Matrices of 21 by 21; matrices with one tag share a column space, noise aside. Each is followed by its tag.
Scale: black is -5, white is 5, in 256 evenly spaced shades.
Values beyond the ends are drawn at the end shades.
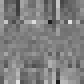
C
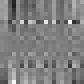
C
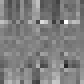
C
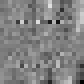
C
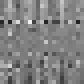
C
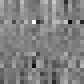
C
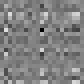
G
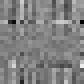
C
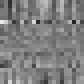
C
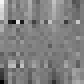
C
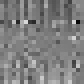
C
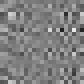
G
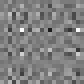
G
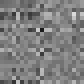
G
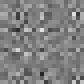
G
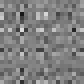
G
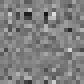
G
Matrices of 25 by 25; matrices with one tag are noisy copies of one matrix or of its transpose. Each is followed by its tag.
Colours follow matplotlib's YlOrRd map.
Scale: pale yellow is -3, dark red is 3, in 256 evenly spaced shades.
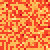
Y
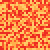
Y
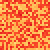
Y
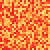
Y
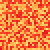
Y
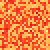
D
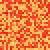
Y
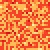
Y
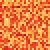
Y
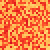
D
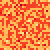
D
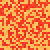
D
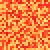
Y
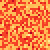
D
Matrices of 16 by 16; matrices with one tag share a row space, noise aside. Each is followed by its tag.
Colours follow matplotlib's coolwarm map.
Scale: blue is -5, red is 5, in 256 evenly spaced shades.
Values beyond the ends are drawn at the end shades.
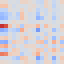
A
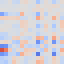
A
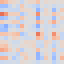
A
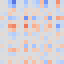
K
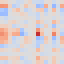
A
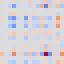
K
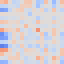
A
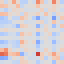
A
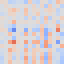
K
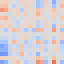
A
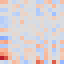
A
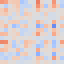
A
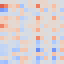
A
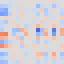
A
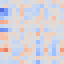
A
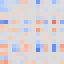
A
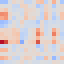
A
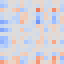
A
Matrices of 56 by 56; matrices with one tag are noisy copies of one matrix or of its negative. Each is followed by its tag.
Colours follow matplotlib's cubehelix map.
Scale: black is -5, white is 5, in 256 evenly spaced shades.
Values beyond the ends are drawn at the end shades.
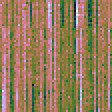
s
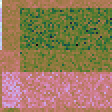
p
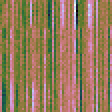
s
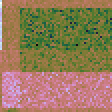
p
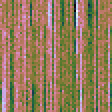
s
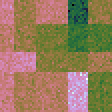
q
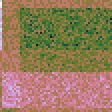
p
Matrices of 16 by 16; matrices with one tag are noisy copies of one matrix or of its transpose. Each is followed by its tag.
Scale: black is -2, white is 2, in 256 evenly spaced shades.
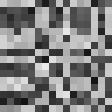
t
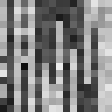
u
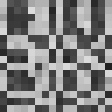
t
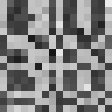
t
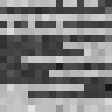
u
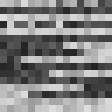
u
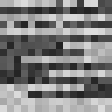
u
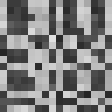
t
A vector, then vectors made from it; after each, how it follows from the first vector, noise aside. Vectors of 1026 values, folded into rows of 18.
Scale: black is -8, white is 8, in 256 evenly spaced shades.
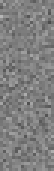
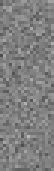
wrapped around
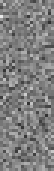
scaled up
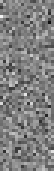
scaled up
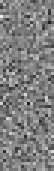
scaled up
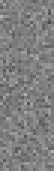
copied
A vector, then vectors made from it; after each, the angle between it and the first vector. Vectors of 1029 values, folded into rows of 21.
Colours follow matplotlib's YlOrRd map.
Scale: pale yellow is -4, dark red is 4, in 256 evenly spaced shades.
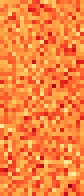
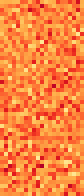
nearly parallel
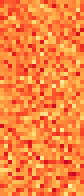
nearly opposite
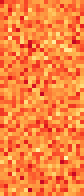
partly opposed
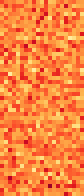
orthogonal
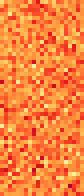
nearly parallel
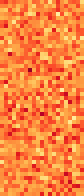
orthogonal
